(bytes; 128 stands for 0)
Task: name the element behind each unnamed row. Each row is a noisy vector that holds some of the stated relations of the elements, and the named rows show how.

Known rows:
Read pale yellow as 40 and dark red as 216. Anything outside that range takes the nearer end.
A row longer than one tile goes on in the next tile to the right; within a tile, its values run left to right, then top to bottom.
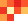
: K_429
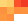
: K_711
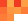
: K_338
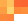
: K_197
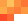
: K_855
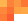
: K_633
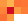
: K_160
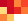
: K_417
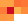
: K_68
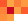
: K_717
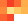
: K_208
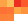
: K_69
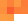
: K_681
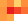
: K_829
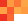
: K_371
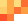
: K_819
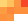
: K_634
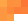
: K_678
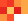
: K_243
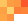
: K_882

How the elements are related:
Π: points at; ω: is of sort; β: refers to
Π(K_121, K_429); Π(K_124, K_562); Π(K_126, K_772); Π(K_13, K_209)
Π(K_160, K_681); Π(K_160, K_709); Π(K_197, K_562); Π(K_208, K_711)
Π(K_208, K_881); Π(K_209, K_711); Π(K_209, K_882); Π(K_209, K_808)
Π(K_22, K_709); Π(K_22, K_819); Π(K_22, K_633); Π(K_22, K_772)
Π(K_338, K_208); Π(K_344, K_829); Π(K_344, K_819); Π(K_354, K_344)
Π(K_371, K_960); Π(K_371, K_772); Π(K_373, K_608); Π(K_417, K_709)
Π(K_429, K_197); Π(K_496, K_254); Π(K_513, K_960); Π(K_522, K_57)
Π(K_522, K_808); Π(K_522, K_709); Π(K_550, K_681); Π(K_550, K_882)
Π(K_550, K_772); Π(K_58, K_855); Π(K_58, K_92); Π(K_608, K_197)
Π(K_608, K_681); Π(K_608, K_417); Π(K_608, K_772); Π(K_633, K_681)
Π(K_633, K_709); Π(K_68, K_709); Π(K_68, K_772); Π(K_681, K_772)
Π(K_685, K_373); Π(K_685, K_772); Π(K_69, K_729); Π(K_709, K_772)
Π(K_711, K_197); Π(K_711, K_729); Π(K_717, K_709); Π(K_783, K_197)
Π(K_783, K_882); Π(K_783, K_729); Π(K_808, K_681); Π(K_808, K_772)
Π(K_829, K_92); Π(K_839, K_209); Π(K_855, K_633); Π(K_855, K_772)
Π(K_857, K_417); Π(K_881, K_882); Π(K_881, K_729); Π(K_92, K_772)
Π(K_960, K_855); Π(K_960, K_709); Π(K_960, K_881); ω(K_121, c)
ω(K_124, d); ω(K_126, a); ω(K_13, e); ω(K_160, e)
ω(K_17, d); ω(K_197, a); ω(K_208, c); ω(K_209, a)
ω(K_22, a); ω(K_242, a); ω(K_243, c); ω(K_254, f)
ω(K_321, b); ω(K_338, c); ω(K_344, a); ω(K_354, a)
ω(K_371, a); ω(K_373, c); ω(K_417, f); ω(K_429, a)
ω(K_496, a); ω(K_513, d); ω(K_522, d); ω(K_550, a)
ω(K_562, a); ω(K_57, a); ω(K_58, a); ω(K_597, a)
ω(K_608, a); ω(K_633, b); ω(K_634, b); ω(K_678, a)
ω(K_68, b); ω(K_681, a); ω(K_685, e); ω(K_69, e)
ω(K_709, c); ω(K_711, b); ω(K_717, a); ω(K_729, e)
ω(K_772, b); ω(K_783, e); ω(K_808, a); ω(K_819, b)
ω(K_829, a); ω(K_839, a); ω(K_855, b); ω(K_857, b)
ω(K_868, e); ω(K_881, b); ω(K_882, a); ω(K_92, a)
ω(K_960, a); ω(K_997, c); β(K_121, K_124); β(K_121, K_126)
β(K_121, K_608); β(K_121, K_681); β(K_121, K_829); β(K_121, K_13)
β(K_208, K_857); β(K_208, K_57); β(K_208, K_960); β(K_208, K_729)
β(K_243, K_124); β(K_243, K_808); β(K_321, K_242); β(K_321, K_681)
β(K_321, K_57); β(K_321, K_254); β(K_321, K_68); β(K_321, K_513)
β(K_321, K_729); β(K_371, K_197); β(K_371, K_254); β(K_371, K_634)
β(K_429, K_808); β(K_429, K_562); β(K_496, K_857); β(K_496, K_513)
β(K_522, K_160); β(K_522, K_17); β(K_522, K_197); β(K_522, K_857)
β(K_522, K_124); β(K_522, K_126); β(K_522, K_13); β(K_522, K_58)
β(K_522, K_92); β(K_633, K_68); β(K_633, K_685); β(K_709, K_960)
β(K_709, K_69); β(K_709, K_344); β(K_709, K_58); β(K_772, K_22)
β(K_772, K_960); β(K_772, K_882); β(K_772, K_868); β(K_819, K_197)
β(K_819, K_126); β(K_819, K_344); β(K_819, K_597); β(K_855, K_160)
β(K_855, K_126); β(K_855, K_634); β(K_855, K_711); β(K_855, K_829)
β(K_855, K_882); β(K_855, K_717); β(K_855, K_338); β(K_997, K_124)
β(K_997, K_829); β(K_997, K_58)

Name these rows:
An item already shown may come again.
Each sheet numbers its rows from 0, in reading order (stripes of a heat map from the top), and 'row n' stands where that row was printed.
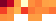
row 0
K_513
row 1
K_373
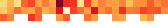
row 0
K_819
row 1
K_371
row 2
K_124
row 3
K_126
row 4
K_92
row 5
K_808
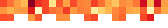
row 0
K_709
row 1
K_124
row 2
K_839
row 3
K_208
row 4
K_633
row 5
K_121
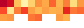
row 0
K_17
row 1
K_772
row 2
K_344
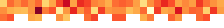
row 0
K_321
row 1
K_354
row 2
K_254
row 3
K_997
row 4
K_496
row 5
K_562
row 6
K_126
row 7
K_997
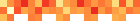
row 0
K_562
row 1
K_13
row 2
K_729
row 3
K_550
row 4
K_57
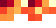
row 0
K_513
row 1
K_522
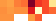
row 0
K_209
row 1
K_124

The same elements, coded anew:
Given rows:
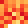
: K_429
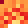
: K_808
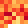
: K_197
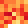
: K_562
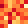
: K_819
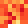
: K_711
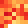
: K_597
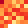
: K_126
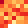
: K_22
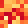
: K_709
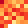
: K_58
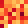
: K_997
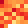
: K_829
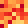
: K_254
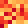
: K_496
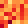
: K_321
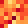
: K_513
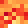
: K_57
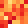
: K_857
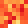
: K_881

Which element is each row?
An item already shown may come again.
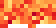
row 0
K_633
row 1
K_57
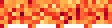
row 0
K_243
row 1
K_829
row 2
K_208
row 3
K_338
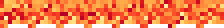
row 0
K_709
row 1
K_417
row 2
K_882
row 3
K_882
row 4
K_417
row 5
K_855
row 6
K_17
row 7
K_92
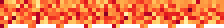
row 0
K_522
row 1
K_772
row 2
K_373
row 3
K_121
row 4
K_124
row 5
K_197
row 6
K_729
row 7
K_808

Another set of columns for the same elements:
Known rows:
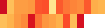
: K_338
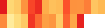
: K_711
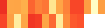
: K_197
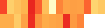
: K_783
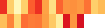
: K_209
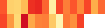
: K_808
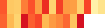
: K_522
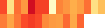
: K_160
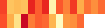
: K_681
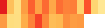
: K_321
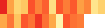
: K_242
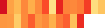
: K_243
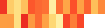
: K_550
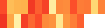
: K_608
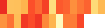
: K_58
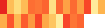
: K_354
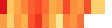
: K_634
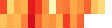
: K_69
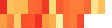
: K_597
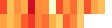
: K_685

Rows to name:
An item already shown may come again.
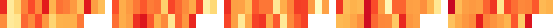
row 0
K_855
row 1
K_17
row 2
K_197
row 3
K_729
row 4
K_338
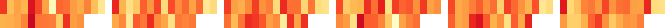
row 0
K_729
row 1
K_496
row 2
K_513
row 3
K_92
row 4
K_17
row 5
K_819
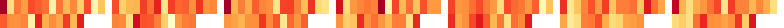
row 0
K_417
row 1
K_92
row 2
K_254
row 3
K_709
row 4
K_124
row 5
K_772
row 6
K_208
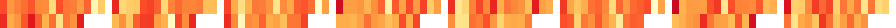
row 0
K_124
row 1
K_882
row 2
K_429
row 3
K_373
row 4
K_855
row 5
K_562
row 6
K_338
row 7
K_633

